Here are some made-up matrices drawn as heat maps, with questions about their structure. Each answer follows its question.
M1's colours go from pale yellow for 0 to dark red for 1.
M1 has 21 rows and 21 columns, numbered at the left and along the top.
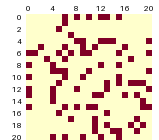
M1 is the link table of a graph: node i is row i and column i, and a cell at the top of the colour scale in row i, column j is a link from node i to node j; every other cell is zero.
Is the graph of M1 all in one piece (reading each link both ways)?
yes
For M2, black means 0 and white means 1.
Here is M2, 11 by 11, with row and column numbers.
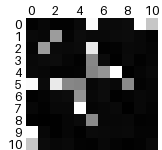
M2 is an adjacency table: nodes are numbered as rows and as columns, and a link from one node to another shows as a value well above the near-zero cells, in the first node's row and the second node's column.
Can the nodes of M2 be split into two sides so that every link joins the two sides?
yes
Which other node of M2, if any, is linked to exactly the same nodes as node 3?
node 8
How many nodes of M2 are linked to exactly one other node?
7
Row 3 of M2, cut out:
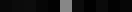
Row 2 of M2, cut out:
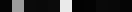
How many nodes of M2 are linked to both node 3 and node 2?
1
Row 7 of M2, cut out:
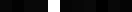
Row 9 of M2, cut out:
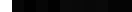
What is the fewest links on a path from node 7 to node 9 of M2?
4
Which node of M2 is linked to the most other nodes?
node 5
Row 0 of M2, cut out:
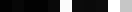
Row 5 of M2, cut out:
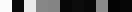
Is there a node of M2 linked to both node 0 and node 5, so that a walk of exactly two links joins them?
no
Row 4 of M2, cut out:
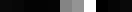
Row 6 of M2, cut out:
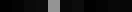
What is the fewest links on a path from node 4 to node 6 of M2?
1
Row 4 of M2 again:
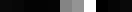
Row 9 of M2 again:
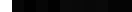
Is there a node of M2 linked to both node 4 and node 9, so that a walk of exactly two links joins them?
no
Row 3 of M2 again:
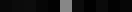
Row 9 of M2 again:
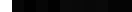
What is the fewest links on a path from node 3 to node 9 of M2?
3
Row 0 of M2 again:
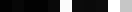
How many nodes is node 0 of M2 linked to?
3
